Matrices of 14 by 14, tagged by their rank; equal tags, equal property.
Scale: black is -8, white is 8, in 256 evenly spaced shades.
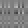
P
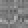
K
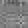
K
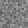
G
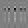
P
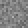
G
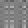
P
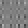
P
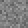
G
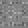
K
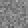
G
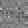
K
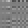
P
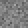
G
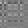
P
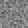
G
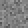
G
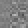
K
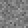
G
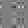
P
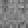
K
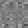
K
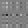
P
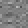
K
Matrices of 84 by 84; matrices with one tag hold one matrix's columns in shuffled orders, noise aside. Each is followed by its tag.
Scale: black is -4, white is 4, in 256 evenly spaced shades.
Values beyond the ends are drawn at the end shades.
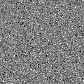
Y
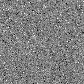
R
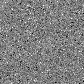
R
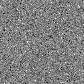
R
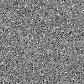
R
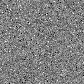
R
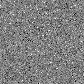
R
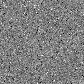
R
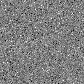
R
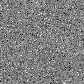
R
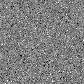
Y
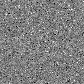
R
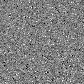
Y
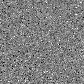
Y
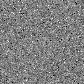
R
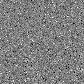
Y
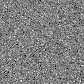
Y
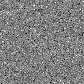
R
